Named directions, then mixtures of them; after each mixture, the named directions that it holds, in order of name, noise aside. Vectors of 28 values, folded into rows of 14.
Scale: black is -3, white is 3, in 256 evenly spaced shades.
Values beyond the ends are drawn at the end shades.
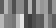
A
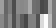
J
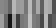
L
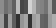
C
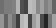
C, J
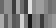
A, C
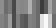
J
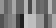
A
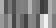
J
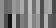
L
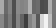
J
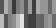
A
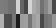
C, L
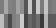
A, L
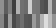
C, J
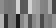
C, L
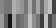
L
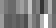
J, L
